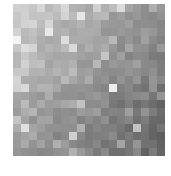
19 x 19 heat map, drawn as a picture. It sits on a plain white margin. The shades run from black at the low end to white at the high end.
No row or column stands out. On average the colour sits 60% of the way up the scale. The top left is the ninth with the highest average. Values rise toward the top left. The bottom right is the ninth with the lowest average.
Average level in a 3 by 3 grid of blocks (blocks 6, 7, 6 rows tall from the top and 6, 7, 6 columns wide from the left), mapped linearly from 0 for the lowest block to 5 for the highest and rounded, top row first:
5 4 2 | 4 2 1 | 2 1 0
